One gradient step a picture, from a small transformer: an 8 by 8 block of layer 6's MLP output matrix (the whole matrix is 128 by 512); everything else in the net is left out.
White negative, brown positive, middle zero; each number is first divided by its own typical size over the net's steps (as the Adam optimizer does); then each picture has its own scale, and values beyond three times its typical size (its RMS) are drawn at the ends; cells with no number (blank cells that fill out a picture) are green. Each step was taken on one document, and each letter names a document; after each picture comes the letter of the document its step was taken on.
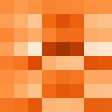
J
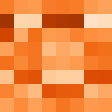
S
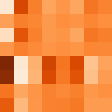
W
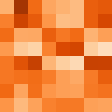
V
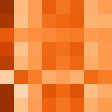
S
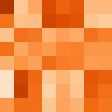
S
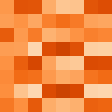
J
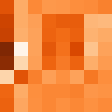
S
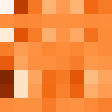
W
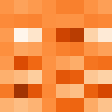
V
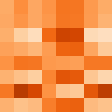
V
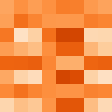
V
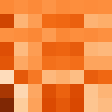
S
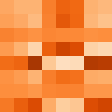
J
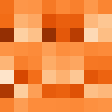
S
